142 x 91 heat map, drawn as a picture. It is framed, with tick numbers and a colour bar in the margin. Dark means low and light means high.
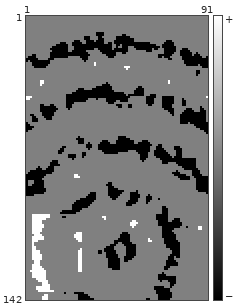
Rings spread out from the bottom middle. The bottom left is the ninth with the highest average. In the bottom left lies a patch that is higher than the rest. The texture is blotchy. No single row or column stands out from its neighbours.
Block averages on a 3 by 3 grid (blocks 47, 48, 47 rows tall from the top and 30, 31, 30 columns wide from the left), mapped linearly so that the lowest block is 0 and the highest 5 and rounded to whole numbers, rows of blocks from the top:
101 | 110 | 521
